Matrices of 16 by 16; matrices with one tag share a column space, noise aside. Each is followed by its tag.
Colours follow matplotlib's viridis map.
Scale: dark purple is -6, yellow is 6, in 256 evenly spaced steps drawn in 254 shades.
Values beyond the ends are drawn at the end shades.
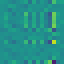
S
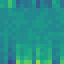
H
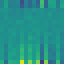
H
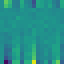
H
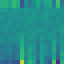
H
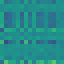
S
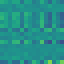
S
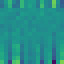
H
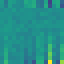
H
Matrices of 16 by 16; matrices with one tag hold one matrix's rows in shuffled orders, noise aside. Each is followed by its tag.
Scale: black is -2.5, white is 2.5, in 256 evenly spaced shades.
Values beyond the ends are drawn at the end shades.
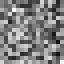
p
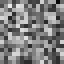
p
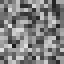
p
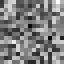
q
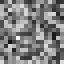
p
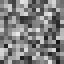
p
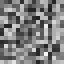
q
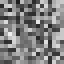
q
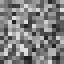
p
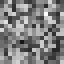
p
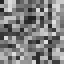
q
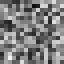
q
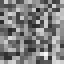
q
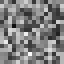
p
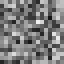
q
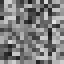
q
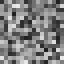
p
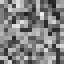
p
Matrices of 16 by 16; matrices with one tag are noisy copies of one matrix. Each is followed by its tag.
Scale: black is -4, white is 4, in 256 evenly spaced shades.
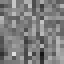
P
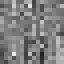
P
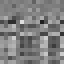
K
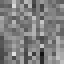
P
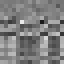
K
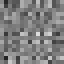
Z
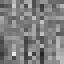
P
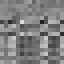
K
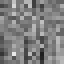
P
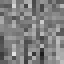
P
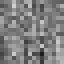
P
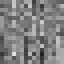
P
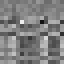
K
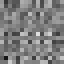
Z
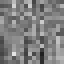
P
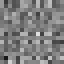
Z
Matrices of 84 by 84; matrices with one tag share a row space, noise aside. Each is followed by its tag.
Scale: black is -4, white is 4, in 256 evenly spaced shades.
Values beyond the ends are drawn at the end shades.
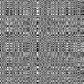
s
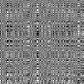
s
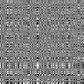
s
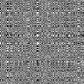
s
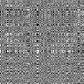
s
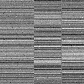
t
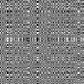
s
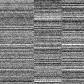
t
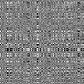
s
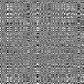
s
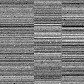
t
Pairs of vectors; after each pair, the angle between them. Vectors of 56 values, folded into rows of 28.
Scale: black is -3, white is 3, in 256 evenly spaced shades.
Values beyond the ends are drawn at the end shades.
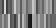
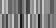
orthogonal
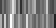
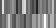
orthogonal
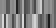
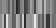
nearly parallel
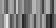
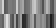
nearly parallel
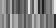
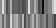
nearly parallel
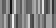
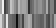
orthogonal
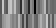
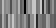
orthogonal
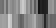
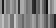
partly aligned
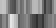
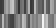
partly opposed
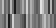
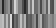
partly opposed
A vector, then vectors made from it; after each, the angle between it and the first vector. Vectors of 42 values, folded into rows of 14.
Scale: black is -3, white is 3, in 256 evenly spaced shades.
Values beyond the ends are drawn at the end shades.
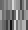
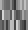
partly opposed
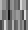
orthogonal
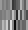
nearly opposite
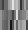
nearly parallel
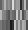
nearly parallel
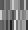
nearly parallel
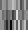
nearly parallel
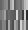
partly aligned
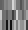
nearly parallel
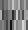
nearly parallel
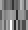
nearly opposite
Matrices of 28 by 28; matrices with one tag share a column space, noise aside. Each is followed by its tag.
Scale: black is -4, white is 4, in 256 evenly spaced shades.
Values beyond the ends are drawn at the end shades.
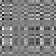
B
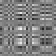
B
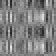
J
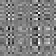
B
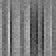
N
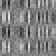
J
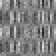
J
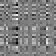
B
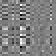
B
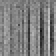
N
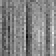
N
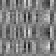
J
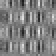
J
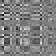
B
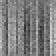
N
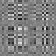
B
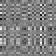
B
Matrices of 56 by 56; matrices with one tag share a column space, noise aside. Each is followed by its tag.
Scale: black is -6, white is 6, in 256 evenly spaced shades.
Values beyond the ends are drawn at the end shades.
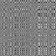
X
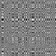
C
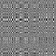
C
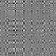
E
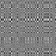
C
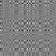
E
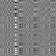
X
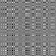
X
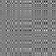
E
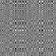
E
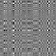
E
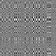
C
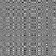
X
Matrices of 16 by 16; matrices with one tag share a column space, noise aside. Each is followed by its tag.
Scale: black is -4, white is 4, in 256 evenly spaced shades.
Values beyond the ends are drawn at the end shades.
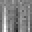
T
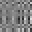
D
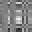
D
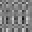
D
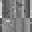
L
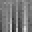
T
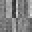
L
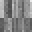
L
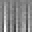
T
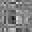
D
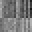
L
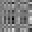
D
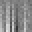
T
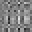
D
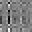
D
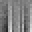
T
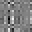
D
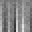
T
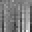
T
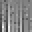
T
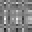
D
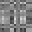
D
